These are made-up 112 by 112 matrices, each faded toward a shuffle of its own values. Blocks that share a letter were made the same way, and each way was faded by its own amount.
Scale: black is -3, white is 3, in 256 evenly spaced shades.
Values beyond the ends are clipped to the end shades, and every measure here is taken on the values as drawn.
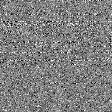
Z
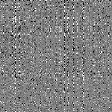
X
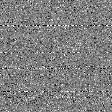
Z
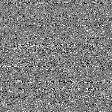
Z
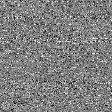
Z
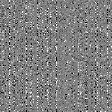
X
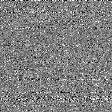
Z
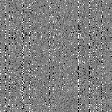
X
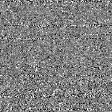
Z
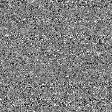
Z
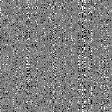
X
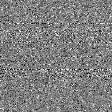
Z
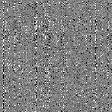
X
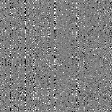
X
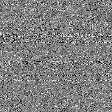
Z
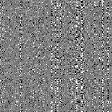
X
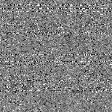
Z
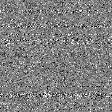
Z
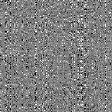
X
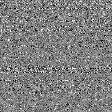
Z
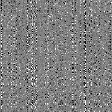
X
